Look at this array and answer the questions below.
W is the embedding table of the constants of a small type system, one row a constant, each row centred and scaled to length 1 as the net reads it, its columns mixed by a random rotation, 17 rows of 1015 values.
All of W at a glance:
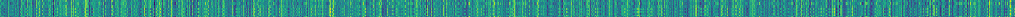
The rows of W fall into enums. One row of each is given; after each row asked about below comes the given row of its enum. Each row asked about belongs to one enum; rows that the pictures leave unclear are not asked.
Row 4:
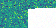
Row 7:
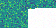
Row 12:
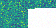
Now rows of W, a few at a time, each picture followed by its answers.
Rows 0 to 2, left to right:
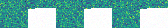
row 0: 7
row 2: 4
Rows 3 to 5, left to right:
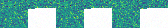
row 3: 4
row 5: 7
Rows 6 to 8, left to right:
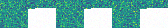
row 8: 12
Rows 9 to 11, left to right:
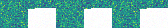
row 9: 12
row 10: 7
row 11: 12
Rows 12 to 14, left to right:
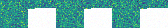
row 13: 7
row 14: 7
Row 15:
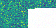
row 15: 12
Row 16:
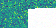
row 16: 4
